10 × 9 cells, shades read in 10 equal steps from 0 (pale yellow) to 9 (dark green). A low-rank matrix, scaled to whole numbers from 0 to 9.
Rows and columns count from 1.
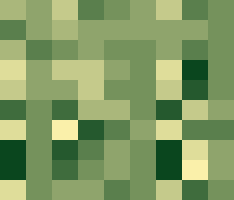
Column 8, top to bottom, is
6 4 6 9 8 2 6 1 0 7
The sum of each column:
42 47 42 44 46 47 42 49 48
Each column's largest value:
9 6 8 8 6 5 9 9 6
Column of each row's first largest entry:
4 1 2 8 8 7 4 1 1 8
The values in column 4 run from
2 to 8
